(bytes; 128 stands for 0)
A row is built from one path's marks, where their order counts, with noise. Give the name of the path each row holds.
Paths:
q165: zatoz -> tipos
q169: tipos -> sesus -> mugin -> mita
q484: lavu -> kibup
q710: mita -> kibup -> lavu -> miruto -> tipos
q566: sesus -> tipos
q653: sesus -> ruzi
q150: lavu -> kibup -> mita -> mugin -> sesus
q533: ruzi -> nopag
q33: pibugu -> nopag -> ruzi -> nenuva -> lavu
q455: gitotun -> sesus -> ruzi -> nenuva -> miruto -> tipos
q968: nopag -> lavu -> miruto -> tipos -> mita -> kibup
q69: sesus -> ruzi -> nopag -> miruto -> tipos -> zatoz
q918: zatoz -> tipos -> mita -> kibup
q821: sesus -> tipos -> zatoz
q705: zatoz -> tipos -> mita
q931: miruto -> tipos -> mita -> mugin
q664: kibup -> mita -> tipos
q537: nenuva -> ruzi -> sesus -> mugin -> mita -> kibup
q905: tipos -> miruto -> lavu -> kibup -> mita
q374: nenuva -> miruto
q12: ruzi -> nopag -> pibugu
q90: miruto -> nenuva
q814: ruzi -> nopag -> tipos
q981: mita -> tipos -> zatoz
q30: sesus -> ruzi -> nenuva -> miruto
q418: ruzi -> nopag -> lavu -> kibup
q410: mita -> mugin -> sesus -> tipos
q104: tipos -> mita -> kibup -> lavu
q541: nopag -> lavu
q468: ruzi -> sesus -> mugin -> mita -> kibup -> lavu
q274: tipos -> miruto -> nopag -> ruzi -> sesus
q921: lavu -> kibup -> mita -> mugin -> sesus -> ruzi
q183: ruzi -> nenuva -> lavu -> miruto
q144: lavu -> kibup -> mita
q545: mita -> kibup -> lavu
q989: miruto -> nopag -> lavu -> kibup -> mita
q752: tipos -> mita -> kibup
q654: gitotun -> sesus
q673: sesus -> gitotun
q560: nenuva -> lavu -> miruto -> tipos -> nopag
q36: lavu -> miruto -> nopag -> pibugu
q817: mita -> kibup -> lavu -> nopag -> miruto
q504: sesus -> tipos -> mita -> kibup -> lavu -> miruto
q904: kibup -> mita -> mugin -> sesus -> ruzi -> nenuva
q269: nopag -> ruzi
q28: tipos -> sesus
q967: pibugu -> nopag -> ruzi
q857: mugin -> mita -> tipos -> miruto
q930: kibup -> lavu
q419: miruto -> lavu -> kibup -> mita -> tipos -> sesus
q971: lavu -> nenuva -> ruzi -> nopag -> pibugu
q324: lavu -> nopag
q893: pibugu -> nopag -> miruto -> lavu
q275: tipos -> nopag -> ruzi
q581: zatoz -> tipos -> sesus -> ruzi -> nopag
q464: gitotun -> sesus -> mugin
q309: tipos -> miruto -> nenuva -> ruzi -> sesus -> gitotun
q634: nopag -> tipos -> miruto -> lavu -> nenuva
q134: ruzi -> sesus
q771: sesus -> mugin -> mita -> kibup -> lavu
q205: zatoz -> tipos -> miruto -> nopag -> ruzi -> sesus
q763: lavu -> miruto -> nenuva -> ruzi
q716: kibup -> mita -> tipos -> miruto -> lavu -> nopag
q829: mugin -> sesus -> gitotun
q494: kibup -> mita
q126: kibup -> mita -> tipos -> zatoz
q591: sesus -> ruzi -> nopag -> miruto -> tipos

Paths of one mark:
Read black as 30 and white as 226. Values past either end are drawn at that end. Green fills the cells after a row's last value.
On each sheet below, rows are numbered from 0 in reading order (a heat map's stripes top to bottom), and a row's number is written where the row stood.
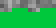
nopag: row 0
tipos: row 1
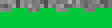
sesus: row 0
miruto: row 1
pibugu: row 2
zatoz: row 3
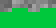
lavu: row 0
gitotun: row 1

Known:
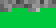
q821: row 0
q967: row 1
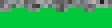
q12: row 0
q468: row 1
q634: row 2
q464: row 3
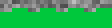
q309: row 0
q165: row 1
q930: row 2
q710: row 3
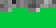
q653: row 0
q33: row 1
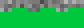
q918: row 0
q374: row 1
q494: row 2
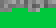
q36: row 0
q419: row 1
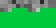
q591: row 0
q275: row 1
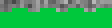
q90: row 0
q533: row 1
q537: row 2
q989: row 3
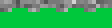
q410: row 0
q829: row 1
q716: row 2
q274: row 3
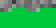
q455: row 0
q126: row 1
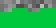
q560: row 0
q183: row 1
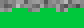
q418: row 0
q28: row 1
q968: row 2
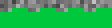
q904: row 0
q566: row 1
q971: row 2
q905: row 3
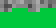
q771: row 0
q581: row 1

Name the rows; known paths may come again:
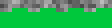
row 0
q324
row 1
q418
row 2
q69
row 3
q545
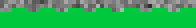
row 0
q12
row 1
q90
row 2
q705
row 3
q504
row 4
q814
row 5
q468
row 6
q752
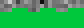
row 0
q169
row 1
q30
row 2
q134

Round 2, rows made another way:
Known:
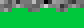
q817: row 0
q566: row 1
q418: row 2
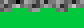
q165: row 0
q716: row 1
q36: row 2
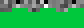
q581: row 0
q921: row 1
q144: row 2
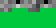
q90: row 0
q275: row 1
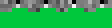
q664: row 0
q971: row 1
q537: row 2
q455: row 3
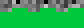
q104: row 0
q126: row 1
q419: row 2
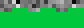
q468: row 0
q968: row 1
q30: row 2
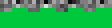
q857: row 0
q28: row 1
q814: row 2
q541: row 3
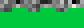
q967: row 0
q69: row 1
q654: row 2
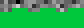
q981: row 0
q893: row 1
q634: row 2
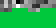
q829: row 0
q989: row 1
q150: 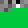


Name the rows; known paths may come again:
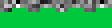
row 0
q904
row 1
q591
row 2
q634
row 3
q28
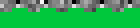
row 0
q763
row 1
q771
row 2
q653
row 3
q971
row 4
q494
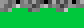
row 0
q484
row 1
q165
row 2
q918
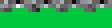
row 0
q134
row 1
q12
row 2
q967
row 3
q533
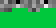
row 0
q269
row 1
q537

